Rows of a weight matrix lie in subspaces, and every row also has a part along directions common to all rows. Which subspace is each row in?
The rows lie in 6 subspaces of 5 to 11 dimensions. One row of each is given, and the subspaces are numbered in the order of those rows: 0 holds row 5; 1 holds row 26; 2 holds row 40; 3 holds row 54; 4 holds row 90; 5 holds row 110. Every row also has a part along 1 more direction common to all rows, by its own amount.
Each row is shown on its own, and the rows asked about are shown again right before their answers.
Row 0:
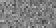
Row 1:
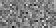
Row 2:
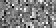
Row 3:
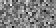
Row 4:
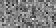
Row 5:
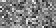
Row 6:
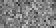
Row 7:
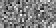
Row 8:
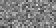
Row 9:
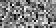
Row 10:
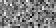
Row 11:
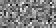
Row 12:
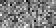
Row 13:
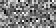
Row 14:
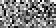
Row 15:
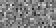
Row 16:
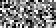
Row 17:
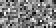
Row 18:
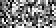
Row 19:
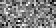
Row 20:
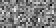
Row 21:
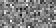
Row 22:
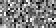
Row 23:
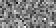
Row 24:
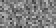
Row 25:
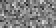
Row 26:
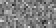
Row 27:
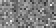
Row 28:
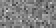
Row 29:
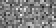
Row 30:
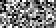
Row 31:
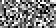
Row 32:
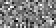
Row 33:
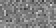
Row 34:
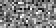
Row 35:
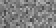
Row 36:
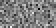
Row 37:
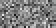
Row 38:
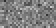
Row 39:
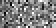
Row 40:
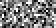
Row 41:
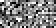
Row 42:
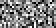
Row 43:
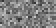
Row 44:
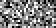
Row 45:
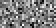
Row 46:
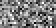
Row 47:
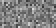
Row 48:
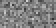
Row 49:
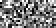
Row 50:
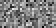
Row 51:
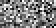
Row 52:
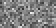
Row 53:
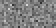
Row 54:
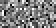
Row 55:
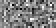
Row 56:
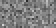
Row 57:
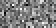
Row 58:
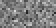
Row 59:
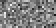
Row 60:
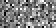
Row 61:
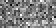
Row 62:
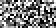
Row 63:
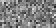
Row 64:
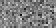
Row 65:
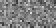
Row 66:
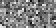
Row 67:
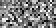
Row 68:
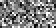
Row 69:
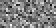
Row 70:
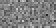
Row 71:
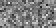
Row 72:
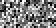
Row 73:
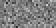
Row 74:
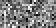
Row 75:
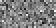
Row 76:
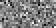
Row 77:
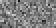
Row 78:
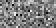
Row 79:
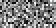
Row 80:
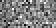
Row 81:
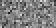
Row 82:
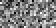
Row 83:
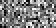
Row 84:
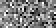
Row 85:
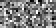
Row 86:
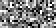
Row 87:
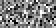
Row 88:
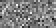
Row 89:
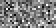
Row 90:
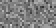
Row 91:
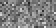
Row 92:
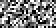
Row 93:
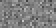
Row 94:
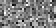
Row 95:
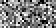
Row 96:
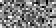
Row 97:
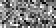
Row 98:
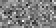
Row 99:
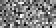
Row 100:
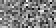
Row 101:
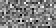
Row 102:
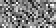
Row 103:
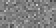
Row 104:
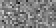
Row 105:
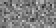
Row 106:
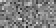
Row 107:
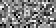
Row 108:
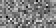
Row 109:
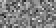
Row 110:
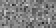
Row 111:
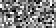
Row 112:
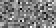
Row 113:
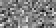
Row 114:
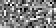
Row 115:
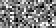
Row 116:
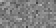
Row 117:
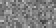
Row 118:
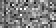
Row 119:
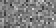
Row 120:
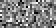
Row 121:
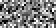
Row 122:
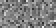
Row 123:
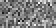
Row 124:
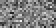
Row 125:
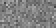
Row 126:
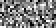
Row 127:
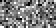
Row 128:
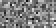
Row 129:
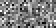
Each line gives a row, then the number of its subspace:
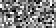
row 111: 4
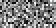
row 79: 5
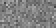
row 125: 1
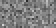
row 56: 0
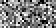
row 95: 3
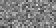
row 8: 5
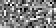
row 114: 5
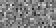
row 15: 2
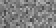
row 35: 2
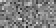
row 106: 0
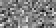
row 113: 2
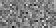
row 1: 2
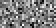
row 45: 4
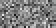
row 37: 2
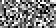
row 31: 5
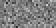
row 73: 5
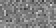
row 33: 5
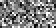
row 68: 2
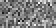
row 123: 3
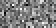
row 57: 2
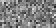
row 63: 1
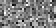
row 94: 3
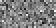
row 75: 4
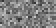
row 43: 0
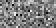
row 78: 5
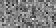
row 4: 1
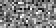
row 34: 5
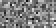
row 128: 0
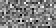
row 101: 3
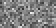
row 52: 4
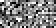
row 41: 0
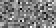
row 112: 4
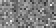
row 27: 4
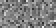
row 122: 3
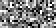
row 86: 4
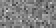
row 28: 5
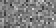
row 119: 2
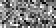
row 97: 3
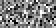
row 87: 5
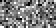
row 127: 0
